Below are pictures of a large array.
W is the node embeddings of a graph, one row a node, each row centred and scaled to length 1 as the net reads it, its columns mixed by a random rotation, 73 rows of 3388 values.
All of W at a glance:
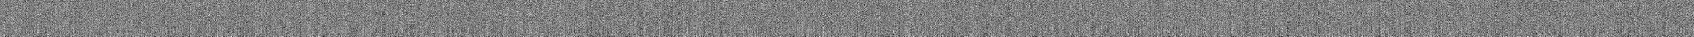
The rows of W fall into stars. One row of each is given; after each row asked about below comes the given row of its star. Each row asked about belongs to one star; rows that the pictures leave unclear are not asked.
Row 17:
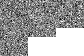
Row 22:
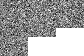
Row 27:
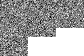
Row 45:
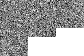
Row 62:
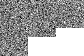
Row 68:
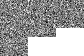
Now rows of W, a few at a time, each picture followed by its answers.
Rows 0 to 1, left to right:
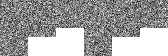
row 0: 27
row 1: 45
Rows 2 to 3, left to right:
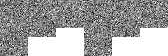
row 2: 62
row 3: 62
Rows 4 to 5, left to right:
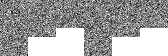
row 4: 17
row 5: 27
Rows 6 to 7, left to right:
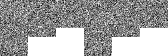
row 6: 68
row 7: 68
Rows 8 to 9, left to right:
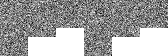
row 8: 17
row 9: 17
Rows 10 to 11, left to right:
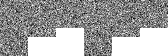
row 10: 17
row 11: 68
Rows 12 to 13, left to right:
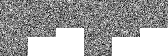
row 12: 68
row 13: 68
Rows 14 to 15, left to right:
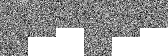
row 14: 17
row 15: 22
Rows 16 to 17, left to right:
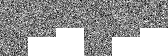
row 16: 68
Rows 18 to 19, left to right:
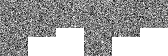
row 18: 62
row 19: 45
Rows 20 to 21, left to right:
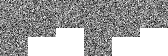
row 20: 27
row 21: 17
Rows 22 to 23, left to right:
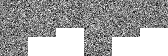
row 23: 68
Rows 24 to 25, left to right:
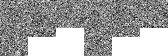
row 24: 62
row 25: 27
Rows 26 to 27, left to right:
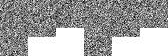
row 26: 45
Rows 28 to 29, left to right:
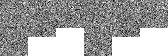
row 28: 62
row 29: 62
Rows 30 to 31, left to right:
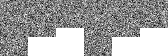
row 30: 68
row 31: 68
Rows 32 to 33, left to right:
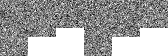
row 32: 22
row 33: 27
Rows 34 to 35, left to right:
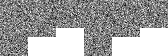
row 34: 17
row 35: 17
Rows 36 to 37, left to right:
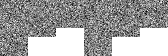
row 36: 62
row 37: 22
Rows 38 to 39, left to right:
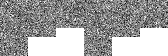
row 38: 17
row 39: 27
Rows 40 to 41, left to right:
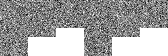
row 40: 17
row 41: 17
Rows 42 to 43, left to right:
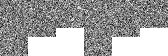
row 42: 62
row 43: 68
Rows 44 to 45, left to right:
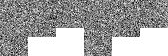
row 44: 45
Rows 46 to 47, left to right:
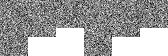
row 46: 17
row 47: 45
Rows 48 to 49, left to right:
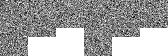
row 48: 62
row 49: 45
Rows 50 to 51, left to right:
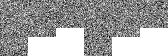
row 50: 68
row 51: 17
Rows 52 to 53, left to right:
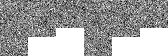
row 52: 68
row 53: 27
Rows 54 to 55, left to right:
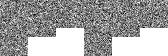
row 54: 45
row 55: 62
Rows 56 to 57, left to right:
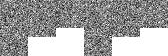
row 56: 45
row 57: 27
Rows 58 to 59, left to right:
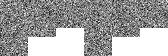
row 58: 68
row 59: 62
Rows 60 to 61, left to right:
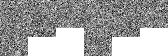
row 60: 62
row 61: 45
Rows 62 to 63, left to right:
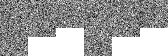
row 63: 45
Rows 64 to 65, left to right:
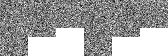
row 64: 62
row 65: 62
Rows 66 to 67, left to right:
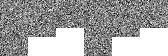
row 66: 68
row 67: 22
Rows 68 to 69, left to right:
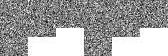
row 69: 22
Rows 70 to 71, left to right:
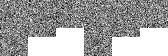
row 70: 45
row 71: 27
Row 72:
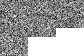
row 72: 22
